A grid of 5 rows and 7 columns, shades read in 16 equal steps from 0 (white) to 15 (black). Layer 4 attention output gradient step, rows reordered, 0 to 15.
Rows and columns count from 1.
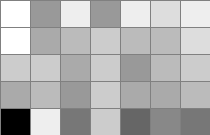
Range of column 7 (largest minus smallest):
7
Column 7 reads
1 2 3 4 8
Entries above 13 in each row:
0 0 0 0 1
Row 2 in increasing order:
0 2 3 4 4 4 5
